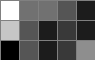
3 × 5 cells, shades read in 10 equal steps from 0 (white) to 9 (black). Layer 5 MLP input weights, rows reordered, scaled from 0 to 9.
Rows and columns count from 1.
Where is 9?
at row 3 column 1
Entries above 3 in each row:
4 4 5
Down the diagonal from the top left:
0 6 8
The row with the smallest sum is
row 1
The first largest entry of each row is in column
5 3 1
